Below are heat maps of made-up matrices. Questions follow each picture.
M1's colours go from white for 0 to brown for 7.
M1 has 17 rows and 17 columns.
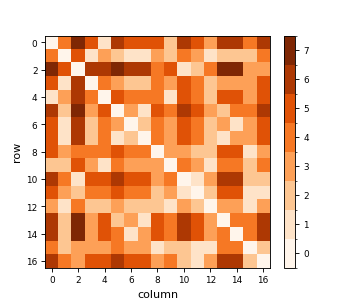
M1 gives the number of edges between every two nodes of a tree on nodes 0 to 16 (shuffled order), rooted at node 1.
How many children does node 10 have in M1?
1
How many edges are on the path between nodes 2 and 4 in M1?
6
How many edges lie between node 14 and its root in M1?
2
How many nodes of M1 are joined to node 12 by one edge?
3
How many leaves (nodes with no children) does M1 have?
8
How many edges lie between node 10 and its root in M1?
4
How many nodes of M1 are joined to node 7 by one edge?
3
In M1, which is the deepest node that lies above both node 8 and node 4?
12
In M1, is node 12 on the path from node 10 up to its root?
yes
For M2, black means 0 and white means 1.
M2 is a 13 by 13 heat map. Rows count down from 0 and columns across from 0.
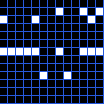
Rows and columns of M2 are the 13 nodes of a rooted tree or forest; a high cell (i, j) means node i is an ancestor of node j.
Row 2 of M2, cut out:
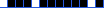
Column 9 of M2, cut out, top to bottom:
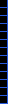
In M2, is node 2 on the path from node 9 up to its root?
no
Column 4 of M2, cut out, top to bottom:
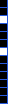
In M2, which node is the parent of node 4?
2
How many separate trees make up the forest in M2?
2
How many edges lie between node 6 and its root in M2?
0
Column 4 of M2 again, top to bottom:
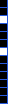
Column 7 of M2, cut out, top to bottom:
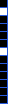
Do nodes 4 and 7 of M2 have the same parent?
no
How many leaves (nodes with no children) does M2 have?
9
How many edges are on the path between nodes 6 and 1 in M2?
1
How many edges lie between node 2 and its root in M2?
1
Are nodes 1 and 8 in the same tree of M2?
no
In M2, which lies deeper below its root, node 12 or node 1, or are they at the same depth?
node 12
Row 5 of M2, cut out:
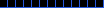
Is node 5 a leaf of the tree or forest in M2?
yes
